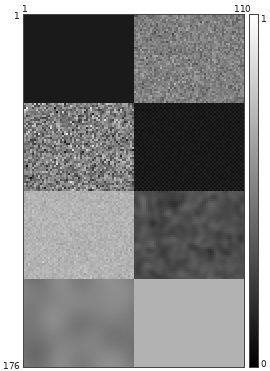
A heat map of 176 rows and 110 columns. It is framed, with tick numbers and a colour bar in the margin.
It is made of 4 by 2 panels. Panel 1,1: very low, flat. Panel 1,2: middling, fine-grained. Panel 2,1: middling, fine-grained, strong in contrast. Panel 2,2: very low, checkered, faint in contrast. Panel 3,1: high, fine-grained, faint in contrast. Panel 3,2: low, blotchy, faint in contrast. Panel 4,1: middling, smooth, faint in contrast. Panel 4,2: high, flat.
